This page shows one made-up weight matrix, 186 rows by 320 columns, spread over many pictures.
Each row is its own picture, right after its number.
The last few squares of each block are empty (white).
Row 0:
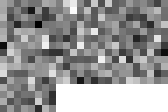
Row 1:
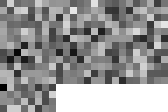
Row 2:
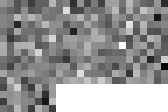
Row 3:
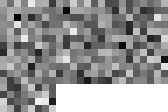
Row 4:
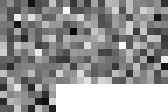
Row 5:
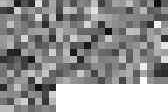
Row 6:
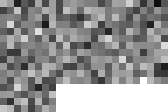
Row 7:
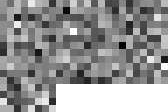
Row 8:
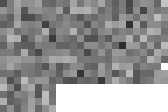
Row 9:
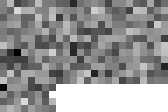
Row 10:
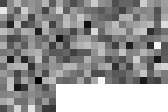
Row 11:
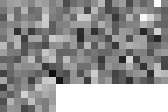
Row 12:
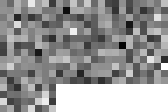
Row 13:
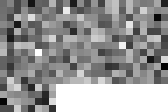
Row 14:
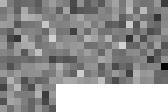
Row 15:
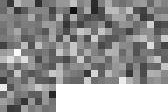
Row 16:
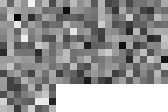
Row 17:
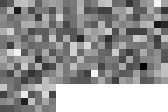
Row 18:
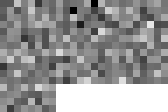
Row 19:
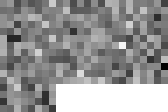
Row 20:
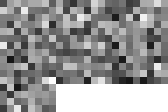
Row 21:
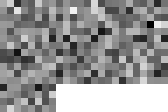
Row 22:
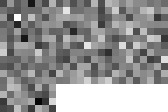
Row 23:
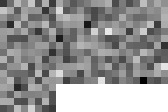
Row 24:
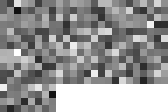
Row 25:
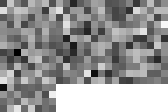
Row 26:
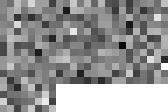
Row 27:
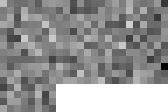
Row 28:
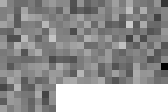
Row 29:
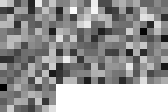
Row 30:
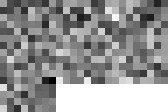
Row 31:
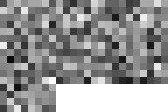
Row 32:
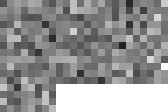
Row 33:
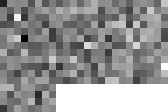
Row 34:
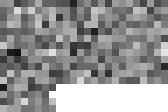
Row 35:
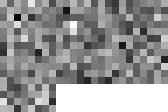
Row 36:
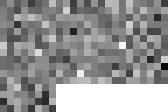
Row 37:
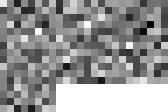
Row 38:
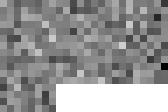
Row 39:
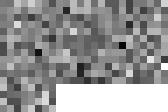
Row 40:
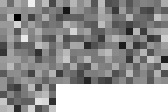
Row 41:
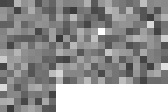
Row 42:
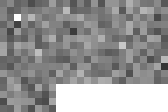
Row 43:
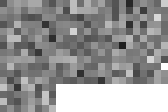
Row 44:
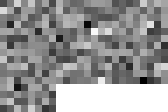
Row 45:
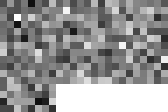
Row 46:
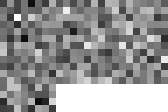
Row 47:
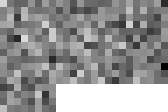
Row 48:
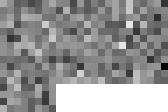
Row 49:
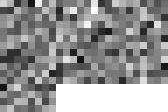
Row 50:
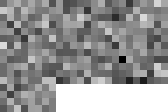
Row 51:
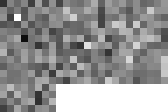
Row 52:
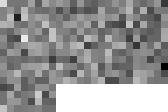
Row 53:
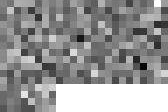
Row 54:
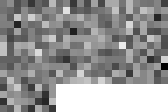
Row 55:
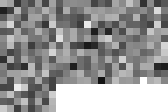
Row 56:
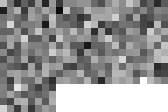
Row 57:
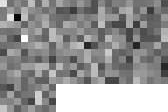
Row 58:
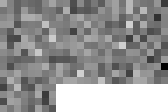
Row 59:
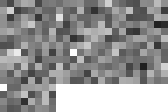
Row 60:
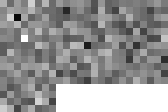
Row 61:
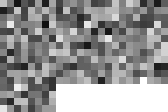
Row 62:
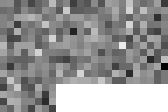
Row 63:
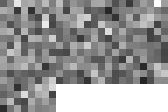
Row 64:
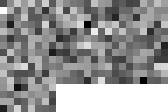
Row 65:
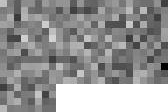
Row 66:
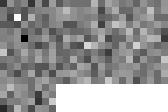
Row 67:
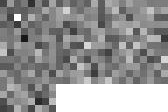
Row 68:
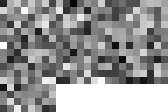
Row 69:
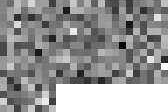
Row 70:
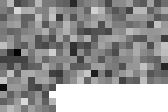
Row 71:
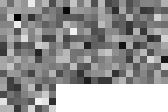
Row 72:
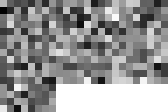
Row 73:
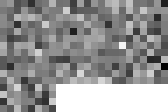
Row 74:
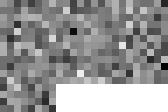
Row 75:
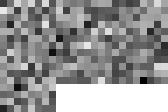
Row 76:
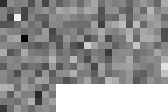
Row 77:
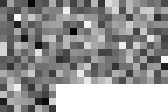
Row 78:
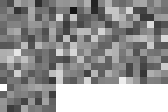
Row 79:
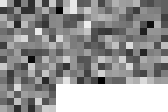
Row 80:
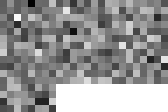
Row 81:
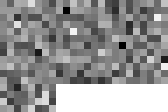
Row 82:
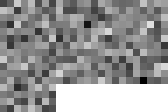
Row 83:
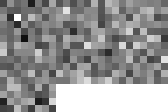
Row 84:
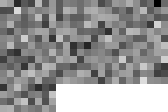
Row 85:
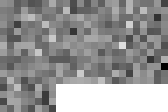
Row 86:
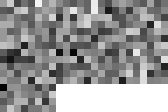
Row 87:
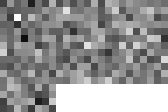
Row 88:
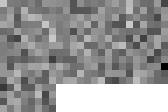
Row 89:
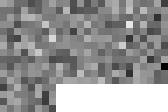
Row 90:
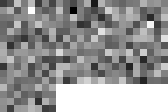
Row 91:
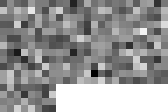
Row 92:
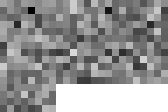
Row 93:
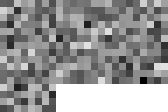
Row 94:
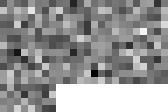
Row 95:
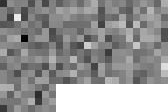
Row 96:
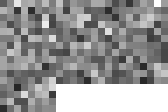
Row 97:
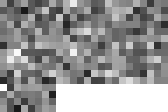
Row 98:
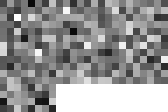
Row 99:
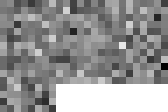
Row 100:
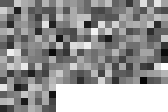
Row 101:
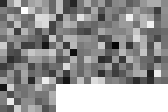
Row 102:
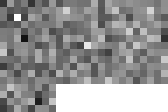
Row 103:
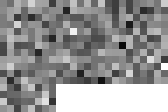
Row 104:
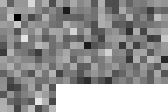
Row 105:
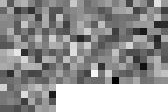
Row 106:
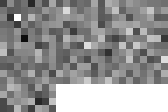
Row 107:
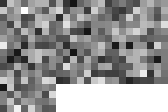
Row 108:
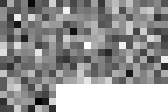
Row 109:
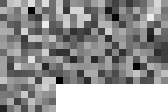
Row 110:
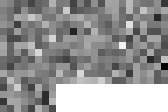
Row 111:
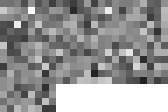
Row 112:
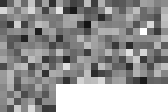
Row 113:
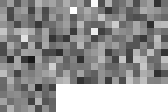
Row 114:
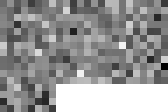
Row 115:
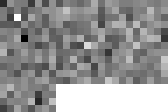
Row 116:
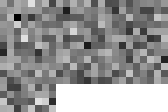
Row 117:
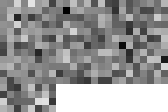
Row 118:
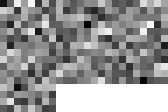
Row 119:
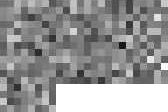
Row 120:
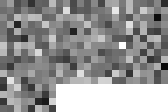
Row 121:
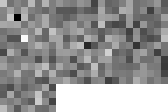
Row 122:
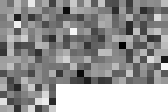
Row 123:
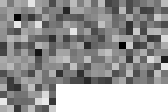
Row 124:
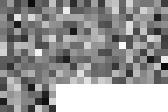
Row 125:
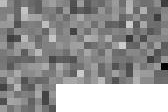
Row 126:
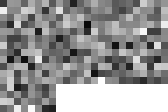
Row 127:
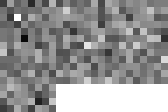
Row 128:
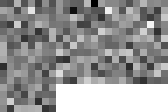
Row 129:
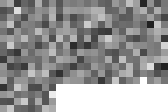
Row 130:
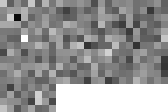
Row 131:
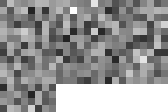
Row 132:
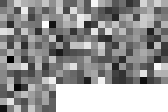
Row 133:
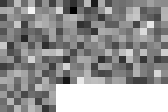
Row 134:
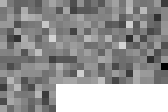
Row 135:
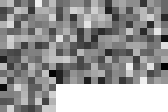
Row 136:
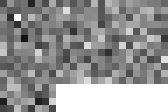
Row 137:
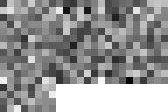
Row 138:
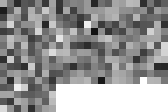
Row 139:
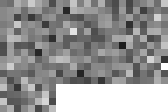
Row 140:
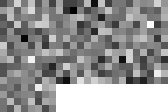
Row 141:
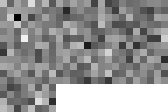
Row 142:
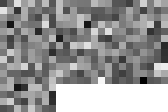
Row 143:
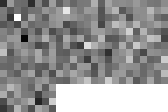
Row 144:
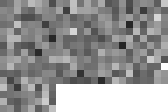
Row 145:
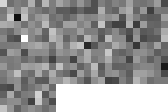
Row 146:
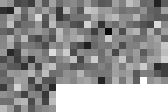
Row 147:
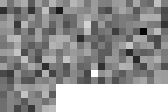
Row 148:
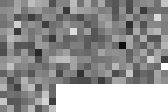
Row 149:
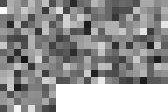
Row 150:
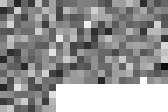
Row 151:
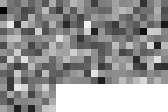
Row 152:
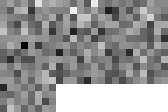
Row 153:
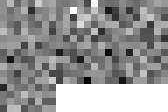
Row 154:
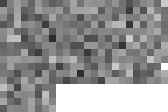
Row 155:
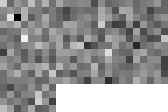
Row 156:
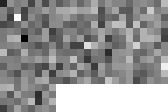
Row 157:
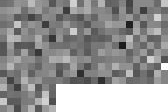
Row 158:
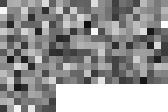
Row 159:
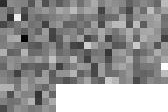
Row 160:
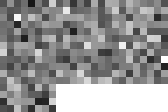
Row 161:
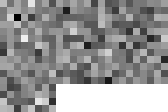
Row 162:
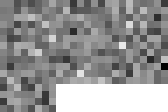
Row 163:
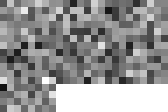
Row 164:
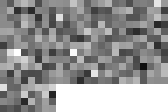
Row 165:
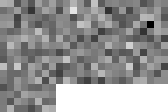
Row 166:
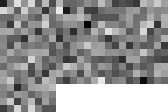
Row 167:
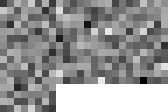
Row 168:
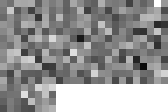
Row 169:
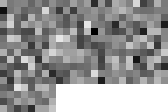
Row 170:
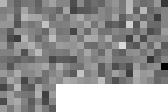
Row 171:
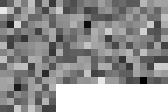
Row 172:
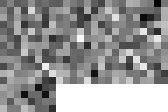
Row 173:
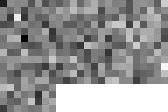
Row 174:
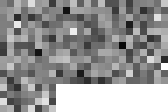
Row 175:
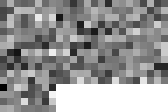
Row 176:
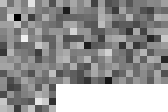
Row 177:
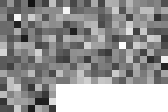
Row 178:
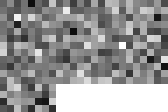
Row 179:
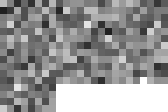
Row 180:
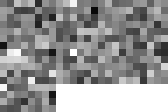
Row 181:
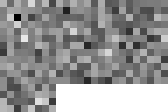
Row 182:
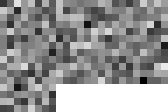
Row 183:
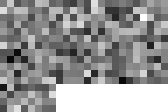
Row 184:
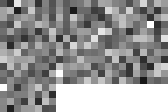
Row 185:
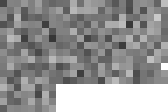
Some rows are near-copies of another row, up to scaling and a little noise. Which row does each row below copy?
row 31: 20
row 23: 167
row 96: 63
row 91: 94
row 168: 53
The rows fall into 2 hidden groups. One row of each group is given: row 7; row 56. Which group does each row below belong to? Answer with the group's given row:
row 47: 7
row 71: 7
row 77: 7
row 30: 56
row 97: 56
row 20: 56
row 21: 56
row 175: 56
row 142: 56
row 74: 7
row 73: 7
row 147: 56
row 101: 56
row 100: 56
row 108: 7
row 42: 7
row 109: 56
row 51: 7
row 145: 7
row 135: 56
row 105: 56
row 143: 7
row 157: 7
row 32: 7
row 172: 56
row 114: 7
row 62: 7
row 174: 7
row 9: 56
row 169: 56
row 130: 7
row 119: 7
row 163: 56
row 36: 7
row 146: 56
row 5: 56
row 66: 7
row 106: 7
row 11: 56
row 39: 7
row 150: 56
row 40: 7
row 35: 7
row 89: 7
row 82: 56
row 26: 7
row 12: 7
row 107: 56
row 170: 7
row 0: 56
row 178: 7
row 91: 56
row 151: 56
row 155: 7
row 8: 7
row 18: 56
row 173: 7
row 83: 7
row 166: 56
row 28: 7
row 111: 56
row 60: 7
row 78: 56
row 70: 56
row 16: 7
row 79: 56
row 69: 7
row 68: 56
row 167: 56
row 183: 56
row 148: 7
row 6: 56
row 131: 56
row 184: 56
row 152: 56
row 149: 56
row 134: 7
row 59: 56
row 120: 7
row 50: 56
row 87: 7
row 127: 7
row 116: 7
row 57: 7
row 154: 7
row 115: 7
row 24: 56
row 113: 56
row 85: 7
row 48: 7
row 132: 56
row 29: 56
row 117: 7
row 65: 7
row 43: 7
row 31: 56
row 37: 56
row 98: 7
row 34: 56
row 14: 7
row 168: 56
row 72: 56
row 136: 7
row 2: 7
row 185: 7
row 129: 56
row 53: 56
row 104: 7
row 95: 7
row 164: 56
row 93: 56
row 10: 56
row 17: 56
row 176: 7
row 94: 56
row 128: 56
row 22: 7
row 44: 56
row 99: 7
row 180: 56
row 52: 7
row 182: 56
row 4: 7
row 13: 7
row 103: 7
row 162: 7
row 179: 56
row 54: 7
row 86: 56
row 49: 56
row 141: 7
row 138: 56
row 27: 7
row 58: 7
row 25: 56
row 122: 7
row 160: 7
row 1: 56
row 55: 56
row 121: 7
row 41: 56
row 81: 7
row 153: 56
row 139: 7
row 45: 7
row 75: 56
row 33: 7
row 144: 7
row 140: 56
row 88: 7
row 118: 56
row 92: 56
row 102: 7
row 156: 7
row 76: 7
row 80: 7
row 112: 56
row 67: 7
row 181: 7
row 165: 56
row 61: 56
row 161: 7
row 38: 7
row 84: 56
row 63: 56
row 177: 7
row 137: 56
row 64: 56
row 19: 7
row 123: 7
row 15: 56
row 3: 7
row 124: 7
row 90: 56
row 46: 7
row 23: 56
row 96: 56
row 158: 56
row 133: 56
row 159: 7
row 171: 56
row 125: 7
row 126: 56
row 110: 7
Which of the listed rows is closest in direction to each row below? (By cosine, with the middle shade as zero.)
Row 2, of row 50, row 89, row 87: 89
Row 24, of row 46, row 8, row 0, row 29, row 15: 15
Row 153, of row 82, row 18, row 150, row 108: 150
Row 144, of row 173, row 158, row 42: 173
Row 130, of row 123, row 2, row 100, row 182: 123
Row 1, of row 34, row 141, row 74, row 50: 34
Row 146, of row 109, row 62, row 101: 62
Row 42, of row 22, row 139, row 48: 22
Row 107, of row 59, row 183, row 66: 183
